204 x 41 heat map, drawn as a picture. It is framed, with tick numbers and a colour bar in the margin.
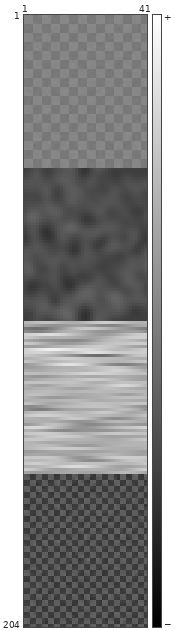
The table splits into 4 rows of 1 panel. Panel 1,1: middling, checkered, faint in contrast. Panel 2,1: low, blotchy, faint in contrast. Panel 3,1: high, streaked across. Panel 4,1: low, checkered.
